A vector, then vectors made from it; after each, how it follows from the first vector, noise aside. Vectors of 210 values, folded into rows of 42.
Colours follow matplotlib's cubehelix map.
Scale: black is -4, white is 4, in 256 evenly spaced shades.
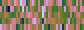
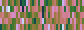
negated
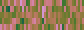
shrunk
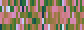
negated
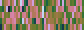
sign-scrambled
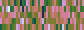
negated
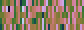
sign-scrambled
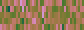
shrunk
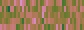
shrunk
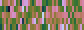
sign-scrambled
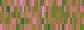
shrunk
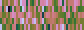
sign-scrambled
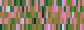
negated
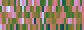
sign-scrambled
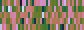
sign-scrambled
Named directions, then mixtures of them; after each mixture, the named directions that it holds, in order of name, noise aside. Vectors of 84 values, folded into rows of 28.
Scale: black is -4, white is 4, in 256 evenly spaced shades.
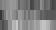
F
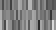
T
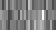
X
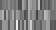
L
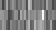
X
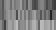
F, T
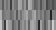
T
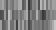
L, X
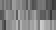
F, T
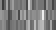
X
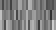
T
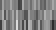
L, T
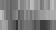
F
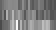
F, L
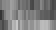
F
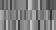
L, T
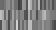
L, X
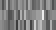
L, X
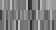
L, T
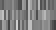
L, X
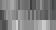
F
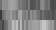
F
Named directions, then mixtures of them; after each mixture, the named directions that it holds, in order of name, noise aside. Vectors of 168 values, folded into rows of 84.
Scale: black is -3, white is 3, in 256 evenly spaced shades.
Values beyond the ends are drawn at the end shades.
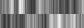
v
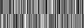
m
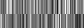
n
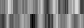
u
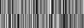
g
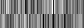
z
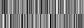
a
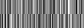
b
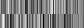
a, z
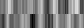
u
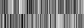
a, v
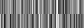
a, g, u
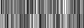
g, n, u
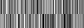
g, z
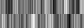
u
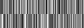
m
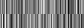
b
